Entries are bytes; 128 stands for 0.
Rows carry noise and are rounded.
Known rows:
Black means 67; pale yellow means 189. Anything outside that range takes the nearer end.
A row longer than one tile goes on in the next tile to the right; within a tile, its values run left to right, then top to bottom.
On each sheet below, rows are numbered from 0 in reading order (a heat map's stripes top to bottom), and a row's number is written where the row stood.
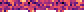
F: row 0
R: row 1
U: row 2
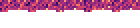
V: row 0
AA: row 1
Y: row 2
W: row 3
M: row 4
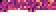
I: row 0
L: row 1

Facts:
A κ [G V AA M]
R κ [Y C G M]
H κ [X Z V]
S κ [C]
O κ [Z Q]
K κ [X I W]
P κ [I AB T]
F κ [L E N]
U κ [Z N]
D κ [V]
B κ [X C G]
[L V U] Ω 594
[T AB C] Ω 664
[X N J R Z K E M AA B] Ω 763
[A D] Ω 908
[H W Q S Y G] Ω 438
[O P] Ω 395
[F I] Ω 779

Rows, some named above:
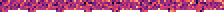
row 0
AA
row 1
V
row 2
X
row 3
B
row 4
K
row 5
C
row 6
Q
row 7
P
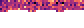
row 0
W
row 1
U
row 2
H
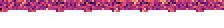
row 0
Z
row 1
G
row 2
D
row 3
S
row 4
O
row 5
O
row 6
A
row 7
B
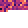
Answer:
N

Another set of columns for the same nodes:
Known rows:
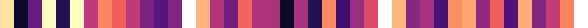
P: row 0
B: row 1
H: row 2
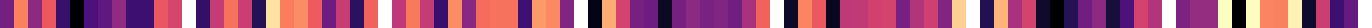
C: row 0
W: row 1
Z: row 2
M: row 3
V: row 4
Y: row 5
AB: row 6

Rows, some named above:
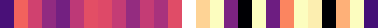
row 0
X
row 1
Q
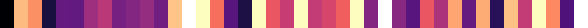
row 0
AA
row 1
O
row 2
N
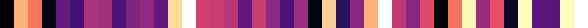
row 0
AA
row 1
A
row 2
D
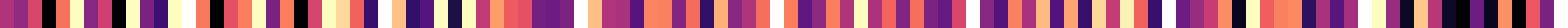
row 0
D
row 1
F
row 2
P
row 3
H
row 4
K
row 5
N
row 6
I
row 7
S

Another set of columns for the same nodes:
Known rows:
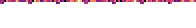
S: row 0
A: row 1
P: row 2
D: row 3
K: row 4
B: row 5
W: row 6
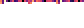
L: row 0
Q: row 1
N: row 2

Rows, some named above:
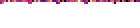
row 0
X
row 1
H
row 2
K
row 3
A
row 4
F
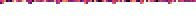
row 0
I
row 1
S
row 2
D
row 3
U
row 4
O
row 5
Z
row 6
V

